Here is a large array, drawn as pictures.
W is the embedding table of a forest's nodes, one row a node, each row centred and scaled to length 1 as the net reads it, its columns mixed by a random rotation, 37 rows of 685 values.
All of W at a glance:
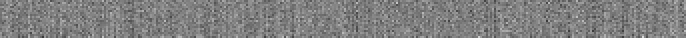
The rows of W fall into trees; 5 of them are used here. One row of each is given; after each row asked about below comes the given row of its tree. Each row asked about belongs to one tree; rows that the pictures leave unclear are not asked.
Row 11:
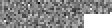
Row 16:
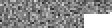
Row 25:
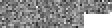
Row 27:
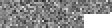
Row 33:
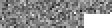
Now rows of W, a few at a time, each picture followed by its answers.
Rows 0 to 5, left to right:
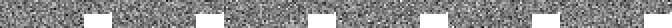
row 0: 16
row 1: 16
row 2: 11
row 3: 11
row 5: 25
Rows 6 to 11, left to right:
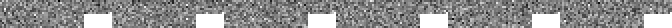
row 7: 27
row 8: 25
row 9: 16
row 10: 11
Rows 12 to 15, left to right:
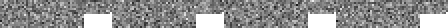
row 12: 16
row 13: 27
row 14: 33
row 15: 16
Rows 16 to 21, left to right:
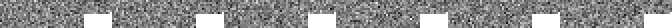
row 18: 33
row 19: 27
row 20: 11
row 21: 11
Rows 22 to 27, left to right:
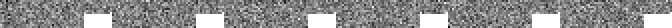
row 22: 33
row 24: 27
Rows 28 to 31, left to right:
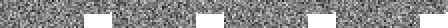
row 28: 16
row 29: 33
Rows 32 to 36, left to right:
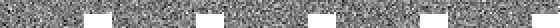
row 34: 16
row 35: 33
